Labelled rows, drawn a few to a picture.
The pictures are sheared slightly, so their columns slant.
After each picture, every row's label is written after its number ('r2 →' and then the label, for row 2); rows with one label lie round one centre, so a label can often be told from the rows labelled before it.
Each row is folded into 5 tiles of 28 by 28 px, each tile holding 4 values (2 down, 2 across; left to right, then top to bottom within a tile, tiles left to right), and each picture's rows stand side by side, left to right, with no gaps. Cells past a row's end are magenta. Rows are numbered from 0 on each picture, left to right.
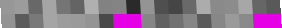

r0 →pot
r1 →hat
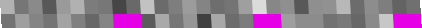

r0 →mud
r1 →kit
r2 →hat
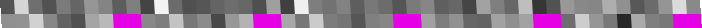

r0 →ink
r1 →ink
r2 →ink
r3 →hat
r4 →kit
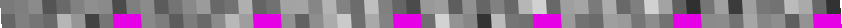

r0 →mud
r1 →hat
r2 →pot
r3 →kit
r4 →pot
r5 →pot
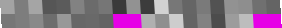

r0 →mud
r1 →ink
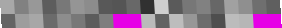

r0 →mud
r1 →ink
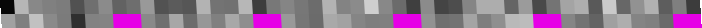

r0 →ink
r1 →hat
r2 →pot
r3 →hat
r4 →pot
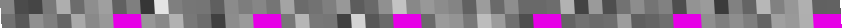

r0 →hat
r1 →ink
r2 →kit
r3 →mud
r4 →mud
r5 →hat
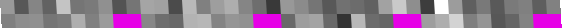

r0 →hat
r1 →pot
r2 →kit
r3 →ink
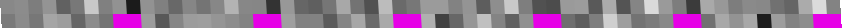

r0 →pot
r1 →pot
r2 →hat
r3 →pot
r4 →pot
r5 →kit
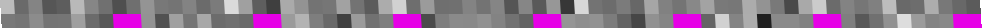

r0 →mud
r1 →pot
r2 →kit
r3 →mud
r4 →ink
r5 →kit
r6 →pot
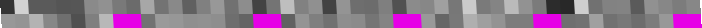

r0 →ink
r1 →mud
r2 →mud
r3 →pot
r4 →ink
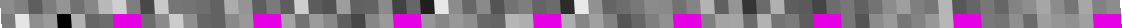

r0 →kit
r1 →ink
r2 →ink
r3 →ink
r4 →ink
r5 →mud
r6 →hat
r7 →hat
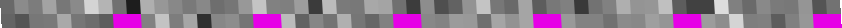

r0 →pot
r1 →kit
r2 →pot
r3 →hat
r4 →hat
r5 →ink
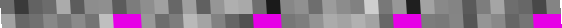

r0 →hat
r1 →pot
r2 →pot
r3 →mud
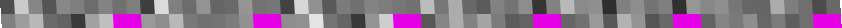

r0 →ink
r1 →ink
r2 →ink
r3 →mud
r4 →mud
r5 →mud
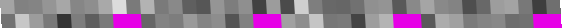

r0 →kit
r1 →mud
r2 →ink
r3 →mud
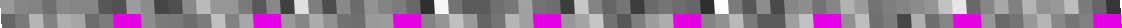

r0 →mud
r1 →hat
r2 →ink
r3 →ink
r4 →ink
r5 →ink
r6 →kit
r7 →pot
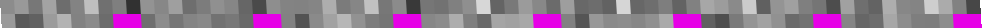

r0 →pot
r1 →mud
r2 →pot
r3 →hat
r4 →hat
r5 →pot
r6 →pot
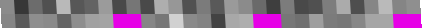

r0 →hat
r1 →ink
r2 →hat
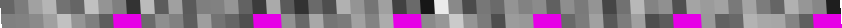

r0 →pot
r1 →mud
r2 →hat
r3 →ink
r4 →mud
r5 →pot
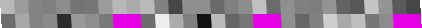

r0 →kit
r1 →kit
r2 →pot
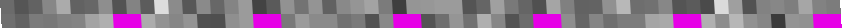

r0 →hat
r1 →ink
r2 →mud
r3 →mud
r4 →hat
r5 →ink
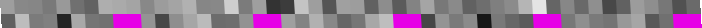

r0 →kit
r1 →pot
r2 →ink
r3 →kit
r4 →mud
